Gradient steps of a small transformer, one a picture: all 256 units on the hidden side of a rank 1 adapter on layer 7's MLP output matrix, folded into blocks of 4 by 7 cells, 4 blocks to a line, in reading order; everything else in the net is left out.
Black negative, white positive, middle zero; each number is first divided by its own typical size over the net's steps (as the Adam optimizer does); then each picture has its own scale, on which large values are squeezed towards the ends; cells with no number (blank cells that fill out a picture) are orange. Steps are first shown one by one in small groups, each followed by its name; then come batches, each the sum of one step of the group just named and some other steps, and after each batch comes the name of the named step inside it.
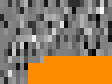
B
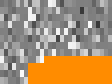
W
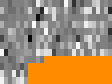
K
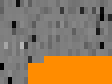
B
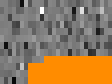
B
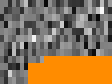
B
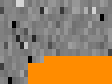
W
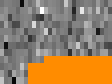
K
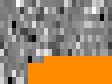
K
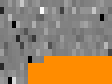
K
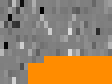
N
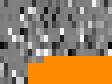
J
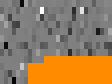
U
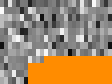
J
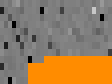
N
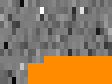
U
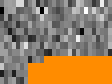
N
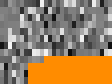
J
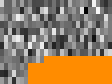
J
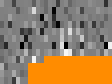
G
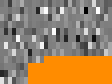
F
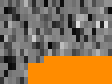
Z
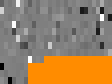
F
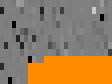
G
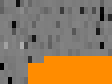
Z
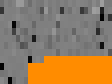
F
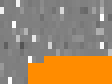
G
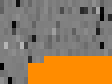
F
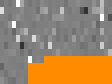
F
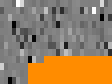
G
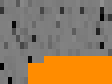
Z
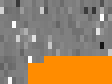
Z
